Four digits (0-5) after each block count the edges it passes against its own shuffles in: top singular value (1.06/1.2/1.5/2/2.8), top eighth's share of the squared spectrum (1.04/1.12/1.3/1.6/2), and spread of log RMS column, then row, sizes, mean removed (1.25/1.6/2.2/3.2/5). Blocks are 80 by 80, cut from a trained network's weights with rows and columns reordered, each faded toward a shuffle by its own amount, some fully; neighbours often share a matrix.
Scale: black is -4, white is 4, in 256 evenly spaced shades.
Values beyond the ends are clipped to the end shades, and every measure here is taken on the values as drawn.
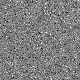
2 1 0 0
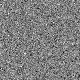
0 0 0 0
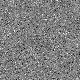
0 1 0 0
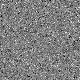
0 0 0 0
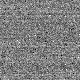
2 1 0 0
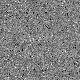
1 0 0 0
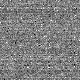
3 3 1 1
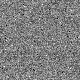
0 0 0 0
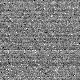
3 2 0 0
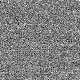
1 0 0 0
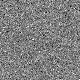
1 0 0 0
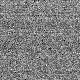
2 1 0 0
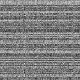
5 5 3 4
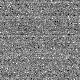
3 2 0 0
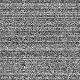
4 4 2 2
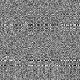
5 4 1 3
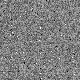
0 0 0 0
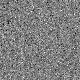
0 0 0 0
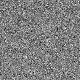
2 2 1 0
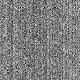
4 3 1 1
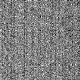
3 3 1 2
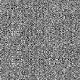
3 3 2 2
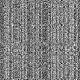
5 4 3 2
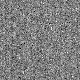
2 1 0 0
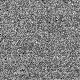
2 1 0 0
